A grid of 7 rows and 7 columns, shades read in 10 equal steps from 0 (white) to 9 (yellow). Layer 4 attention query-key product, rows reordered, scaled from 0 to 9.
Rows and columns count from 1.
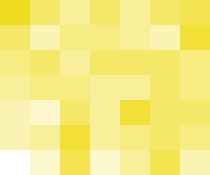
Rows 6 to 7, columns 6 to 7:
6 5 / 7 3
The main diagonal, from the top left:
9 3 4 4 8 6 3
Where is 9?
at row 1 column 1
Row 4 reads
4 5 5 4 4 6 5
